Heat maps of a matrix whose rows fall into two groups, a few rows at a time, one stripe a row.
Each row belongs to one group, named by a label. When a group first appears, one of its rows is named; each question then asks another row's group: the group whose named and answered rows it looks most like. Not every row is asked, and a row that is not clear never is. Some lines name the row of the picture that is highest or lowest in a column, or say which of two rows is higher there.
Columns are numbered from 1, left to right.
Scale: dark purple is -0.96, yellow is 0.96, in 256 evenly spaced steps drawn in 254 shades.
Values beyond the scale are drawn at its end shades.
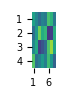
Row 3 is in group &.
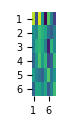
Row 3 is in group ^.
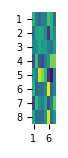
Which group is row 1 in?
&
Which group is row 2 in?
^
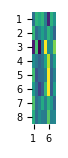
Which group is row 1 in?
^
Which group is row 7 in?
&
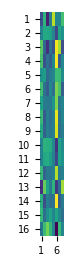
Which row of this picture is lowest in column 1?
13
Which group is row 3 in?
&
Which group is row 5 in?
&
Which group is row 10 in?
^
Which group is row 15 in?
&
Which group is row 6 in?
&
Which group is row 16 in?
^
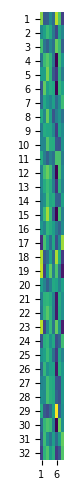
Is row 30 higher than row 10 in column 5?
No
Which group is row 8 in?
^
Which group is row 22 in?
^
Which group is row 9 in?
^
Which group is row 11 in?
&
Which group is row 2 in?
^
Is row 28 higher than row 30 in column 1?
Yes
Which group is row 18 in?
&
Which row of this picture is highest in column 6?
29
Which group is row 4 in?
^
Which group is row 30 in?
^
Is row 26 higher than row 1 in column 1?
No
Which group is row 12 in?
^
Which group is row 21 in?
^
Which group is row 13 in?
^
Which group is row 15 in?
^
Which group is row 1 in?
&
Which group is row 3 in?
&
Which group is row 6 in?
^
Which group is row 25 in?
^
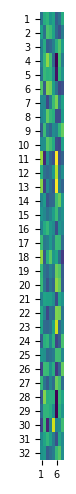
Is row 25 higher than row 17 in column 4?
No
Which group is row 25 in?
&
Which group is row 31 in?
^
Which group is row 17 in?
&
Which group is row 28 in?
^
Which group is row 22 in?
&
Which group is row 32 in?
&
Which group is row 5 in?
^
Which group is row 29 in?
^
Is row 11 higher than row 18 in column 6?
Yes
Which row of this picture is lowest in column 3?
30
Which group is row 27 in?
&
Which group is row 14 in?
&
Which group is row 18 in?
&
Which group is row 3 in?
&
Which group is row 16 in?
^
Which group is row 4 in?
^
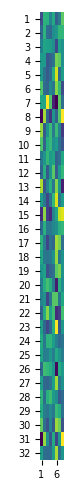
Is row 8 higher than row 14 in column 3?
Yes
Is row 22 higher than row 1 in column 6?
No
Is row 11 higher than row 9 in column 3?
Yes
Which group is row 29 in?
&
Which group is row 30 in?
&
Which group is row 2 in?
&
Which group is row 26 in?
^
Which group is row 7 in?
^
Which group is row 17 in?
&
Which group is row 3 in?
^
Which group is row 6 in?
&
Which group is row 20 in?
^
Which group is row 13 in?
&
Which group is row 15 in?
&
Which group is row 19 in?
&
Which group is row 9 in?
&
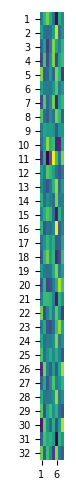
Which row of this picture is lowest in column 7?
10
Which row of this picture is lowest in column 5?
32
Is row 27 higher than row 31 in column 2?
No
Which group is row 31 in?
^
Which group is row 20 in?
&
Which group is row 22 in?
&
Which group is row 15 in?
^
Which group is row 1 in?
^
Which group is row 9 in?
^
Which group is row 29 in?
&
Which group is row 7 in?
^
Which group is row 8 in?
&
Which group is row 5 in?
&
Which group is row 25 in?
&
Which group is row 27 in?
^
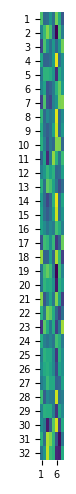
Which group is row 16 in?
&
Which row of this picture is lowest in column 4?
7
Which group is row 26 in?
^
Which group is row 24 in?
&
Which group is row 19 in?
^
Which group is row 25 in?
^
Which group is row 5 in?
^
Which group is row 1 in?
&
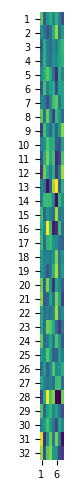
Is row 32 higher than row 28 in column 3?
No
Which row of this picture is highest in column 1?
31
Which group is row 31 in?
&
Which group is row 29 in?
&
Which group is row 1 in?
&
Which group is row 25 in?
^
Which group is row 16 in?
^
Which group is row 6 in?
^
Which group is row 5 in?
^
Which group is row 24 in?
&
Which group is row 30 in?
^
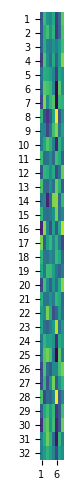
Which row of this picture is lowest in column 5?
22
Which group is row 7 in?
^
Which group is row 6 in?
^
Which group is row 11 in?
&
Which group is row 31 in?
^
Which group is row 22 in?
^
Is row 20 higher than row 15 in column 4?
No
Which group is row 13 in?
&
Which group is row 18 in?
&
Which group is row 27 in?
^
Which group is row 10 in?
^
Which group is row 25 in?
^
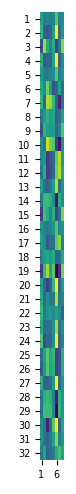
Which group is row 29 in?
^
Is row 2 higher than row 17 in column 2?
No
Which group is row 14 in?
^
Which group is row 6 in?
^
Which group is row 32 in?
&
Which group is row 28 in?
^
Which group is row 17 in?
&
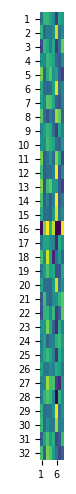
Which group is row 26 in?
&
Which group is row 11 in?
&
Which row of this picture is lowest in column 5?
18
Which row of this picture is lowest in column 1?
16
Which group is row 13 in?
&
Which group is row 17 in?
^
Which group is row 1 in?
^
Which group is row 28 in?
^
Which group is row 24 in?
&
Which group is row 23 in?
^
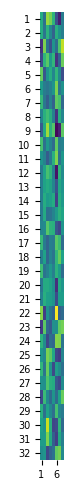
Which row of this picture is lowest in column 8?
5
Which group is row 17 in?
&
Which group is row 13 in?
^
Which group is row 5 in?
&
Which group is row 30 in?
^
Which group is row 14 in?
^
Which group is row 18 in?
&
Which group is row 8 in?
^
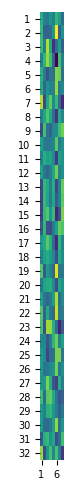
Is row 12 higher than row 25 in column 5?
Yes
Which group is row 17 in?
^
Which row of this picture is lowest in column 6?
4
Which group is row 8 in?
^
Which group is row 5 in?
&
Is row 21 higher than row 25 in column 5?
Yes
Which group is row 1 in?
&
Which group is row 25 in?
&
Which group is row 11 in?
^
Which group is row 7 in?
&
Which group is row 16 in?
&
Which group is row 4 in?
^
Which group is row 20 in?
^
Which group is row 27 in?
^
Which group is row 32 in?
&
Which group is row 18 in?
^
